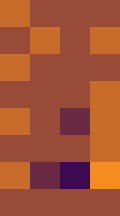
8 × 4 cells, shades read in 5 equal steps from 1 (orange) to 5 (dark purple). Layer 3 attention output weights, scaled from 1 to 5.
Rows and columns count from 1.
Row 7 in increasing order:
1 2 4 5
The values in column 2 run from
2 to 4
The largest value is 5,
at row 7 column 3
